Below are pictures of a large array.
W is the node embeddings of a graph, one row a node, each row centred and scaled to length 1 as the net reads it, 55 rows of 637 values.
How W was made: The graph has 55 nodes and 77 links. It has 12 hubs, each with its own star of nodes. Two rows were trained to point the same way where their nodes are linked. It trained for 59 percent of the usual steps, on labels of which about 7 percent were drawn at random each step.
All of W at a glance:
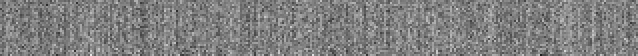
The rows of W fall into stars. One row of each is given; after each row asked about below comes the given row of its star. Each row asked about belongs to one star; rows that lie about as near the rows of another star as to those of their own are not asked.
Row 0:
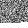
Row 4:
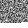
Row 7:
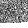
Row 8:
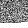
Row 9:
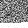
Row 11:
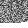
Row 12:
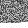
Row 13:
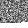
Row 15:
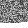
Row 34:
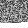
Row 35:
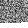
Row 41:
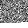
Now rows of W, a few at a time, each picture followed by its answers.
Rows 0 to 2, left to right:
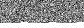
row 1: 7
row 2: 15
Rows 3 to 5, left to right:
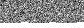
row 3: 11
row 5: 12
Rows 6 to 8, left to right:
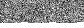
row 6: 4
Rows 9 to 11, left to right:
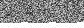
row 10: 41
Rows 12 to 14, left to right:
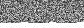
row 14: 8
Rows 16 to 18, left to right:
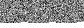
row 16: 15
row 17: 41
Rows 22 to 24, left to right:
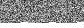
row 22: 8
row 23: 34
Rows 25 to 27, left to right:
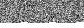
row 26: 35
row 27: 0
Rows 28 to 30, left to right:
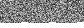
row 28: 15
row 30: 9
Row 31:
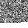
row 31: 7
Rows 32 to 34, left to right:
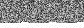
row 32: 13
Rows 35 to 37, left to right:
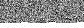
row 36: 34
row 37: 41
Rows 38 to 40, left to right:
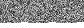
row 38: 12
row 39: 41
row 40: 12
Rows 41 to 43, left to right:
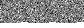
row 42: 11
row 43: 41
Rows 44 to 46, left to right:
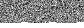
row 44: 13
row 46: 8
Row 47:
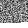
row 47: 34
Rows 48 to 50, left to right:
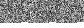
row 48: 7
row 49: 13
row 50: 4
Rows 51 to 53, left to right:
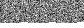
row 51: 4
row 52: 12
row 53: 8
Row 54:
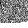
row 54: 4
